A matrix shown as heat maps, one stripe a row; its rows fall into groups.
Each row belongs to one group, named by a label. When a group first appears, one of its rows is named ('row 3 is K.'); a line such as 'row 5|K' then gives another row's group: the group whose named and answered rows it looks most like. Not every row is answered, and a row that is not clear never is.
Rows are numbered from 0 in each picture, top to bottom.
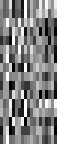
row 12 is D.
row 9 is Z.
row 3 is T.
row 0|D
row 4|T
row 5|Z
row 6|Z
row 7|D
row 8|Z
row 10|T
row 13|T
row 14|Z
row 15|Z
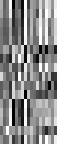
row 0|D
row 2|D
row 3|D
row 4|D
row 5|T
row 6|T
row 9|T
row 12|D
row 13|D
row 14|Z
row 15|D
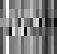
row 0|Z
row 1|Z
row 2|T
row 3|T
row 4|Z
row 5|Z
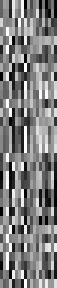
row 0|T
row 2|Z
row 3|Z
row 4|D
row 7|D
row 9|D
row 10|D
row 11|Z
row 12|D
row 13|Z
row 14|D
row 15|D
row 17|Z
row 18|T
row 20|Z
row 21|T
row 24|T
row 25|D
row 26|Z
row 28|Z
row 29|Z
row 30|T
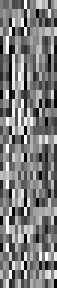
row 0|D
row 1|T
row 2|T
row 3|D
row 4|Z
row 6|T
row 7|T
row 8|T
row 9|T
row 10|Z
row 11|T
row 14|T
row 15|D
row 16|Z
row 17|T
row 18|Z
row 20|Z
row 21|T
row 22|T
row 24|Z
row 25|Z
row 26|T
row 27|Z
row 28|D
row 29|T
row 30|D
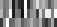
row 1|D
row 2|Z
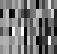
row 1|Z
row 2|T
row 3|T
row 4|T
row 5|T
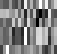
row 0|D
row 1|T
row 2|T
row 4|D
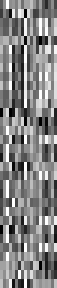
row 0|Z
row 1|T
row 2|D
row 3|D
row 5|D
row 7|D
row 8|D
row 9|D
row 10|D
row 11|D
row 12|Z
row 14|Z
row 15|D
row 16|Z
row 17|Z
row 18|D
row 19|D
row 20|Z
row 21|Z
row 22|T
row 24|D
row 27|D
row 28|Z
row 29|T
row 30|Z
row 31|D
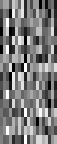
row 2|Z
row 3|Z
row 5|Z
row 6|T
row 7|D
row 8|T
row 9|T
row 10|Z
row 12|D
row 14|Z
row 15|D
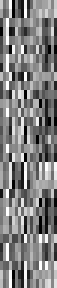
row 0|D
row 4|Z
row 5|T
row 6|Z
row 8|D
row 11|T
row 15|T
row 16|Z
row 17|T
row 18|D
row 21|Z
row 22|T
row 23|Z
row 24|T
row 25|T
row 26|D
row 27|Z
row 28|Z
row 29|D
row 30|D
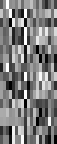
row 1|D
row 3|D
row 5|T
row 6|T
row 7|Z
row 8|D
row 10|D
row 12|T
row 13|T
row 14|T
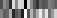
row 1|D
